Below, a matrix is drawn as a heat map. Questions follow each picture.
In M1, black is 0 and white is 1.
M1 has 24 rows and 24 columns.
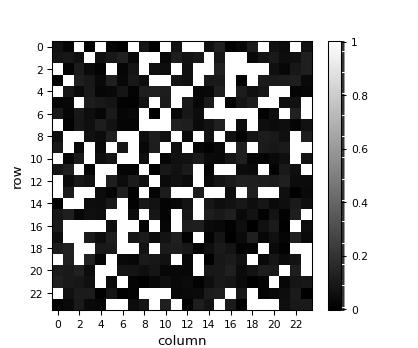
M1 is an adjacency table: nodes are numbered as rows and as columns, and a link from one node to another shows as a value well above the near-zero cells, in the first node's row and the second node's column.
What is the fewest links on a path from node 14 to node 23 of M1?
2
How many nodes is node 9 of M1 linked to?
10
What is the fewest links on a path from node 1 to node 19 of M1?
3
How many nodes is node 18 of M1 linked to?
8
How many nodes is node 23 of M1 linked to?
8
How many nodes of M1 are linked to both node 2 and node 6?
5
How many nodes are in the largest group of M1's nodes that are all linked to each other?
4
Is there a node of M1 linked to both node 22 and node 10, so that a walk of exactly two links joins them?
yes
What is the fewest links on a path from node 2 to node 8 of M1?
1
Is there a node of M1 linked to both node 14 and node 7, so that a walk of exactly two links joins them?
no
